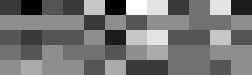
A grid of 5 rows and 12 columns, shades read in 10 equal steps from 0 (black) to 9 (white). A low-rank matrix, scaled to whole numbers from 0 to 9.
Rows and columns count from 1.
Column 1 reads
2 5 3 4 5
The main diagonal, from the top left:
2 5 3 4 3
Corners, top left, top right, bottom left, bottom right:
2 1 5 5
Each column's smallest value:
2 0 3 2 2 0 2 2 2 3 3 1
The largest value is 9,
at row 1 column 7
